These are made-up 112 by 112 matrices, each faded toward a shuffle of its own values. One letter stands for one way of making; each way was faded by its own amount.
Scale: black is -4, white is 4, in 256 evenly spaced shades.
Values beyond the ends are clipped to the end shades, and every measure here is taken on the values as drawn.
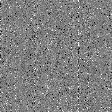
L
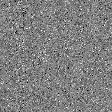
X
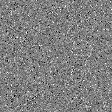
X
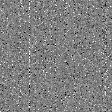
L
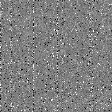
L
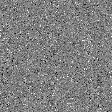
X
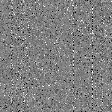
L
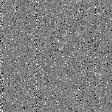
L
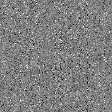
L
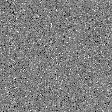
X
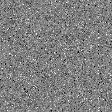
X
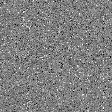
X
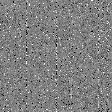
L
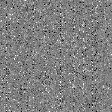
L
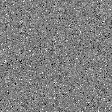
X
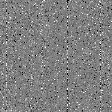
L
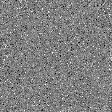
X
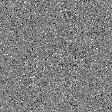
X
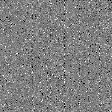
L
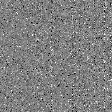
L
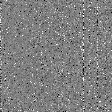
L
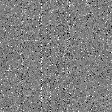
L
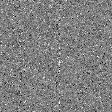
X
